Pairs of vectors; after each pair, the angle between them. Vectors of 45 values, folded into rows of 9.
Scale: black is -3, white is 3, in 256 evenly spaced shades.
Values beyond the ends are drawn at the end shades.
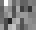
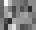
nearly parallel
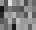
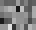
orthogonal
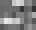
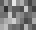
partly aligned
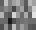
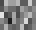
partly aligned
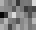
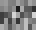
partly aligned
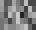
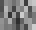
nearly opposite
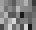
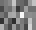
nearly opposite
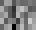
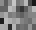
partly opposed
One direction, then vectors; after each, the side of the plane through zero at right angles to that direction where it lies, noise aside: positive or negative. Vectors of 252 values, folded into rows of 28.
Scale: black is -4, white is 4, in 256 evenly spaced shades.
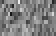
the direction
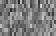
negative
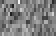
positive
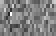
negative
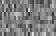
negative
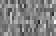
negative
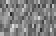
positive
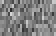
negative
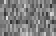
positive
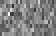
positive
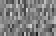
negative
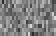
positive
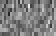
negative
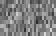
negative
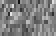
negative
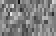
negative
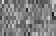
negative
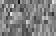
negative
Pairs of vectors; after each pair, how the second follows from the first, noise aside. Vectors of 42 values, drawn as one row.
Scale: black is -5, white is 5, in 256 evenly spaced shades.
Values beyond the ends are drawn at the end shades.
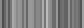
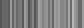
wrapped around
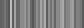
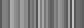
reversed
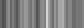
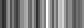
scaled up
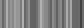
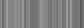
shrunk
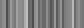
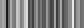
scaled up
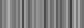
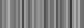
copied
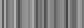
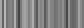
copied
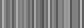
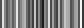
scaled up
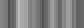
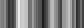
scaled up
